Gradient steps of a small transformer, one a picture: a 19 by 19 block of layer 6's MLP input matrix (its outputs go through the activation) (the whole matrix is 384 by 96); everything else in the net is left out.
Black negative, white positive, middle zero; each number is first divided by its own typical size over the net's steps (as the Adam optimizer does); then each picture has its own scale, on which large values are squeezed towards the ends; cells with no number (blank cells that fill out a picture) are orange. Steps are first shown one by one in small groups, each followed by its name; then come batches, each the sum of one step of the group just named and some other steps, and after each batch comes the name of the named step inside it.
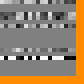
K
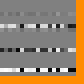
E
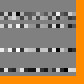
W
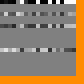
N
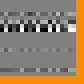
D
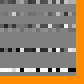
E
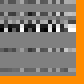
D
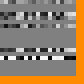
K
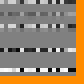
E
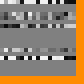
K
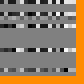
W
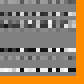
E
